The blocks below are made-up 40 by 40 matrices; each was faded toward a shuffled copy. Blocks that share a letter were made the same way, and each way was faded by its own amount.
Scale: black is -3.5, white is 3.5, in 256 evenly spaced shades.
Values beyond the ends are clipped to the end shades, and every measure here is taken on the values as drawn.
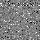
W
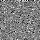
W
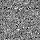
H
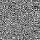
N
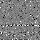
W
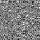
N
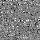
W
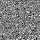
H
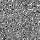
H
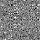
N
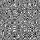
N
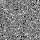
H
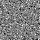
H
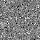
H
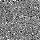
H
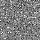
H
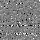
W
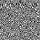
N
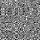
N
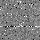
W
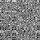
N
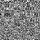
N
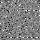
W
